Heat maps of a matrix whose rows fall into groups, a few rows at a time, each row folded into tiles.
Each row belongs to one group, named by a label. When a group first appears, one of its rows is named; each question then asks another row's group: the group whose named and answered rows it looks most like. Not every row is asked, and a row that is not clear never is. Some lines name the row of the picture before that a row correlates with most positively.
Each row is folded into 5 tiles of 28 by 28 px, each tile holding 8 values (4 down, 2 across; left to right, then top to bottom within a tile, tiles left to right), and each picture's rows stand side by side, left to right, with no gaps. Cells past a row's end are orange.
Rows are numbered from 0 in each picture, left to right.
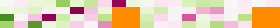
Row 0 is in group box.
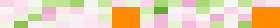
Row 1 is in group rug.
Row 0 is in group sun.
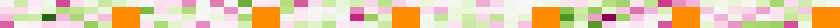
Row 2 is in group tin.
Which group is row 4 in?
box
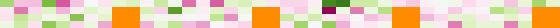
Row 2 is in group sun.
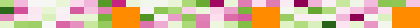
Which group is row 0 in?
tin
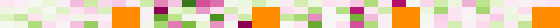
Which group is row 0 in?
box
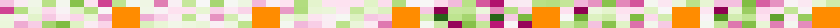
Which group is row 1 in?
tin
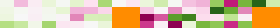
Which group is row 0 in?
tin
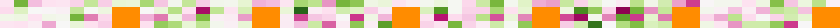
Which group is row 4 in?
rug
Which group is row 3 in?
rug
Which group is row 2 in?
rug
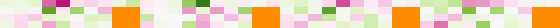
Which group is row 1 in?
sun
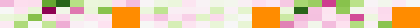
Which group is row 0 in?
sun
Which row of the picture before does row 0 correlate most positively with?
1
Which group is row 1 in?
rug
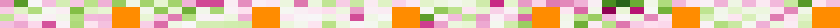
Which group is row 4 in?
sun
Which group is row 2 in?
tin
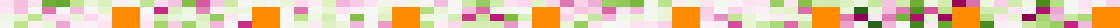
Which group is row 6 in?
rug
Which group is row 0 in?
sun
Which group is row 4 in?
sun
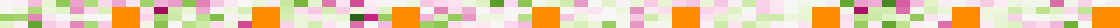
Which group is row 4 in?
tin
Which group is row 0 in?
box
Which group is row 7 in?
box
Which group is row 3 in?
sun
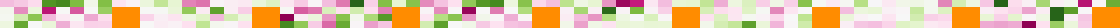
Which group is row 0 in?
sun
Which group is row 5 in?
tin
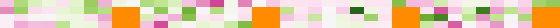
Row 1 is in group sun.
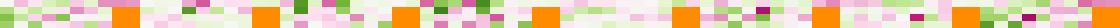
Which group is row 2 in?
rug
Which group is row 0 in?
box
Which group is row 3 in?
rug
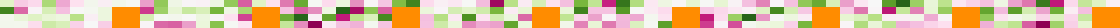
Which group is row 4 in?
rug
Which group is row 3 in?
box
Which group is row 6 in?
sun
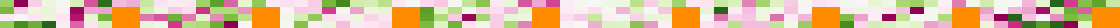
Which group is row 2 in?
sun
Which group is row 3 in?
box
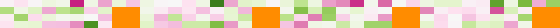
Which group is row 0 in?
box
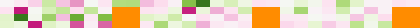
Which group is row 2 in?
rug
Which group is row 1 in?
sun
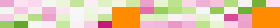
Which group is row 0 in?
sun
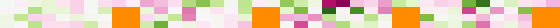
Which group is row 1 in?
sun
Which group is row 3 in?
sun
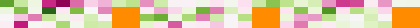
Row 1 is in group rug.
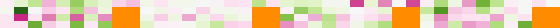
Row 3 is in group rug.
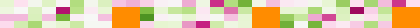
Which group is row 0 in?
rug
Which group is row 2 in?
box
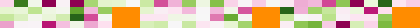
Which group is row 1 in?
tin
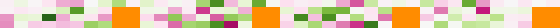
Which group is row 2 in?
box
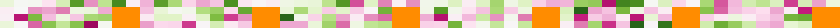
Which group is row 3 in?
rug
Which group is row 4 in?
rug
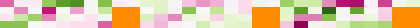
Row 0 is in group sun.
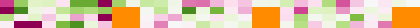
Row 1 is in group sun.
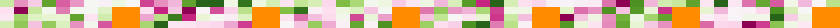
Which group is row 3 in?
tin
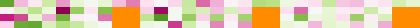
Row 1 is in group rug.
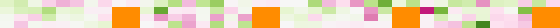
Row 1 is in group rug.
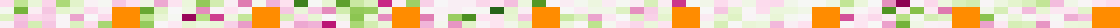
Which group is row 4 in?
box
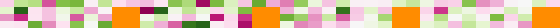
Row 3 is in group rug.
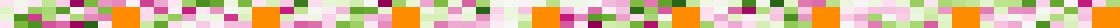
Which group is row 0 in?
box
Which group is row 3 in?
rug
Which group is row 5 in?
tin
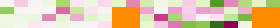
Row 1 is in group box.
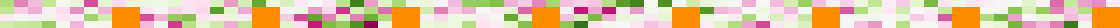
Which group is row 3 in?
tin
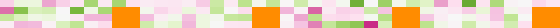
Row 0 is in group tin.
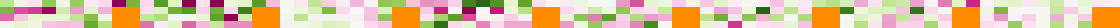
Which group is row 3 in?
sun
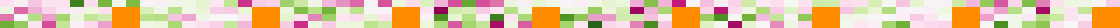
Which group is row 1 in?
box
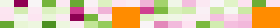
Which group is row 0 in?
tin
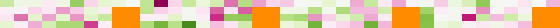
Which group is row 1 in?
tin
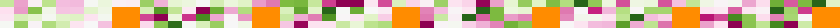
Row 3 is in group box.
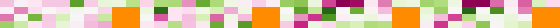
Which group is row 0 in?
sun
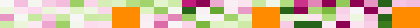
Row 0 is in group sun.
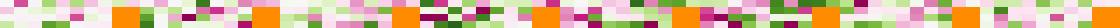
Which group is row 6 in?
tin
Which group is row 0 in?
tin
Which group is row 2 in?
box
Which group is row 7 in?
rug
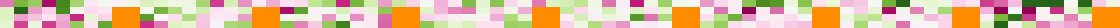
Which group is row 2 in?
tin
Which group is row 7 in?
sun
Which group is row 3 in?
tin
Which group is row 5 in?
sun
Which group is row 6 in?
sun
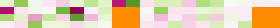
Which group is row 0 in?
box
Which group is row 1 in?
rug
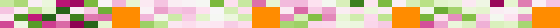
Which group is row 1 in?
sun
